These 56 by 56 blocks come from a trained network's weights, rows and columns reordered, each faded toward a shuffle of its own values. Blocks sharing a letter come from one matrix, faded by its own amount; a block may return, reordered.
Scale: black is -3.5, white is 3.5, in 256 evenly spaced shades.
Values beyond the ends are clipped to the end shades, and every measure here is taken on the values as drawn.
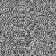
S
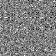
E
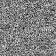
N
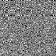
E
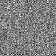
E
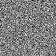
N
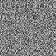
S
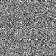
E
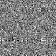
E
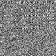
E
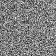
N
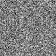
N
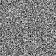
N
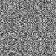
S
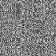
S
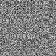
S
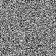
N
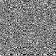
E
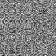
S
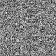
N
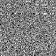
E
